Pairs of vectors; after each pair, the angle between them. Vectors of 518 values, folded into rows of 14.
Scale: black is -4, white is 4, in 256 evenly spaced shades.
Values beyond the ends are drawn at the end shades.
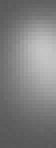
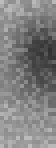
nearly opposite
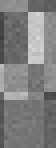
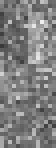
partly aligned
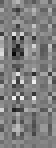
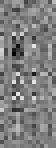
nearly parallel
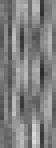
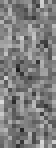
partly opposed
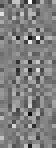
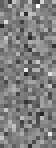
partly aligned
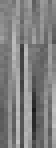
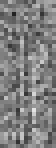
partly opposed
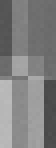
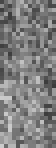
partly aligned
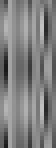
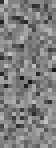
orthogonal
